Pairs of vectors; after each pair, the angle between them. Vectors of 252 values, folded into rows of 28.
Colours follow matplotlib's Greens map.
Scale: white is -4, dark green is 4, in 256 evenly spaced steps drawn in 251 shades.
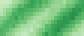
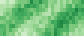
nearly parallel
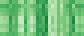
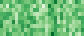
partly opposed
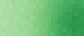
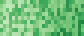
partly aligned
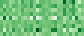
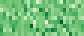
partly aligned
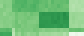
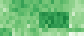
nearly parallel
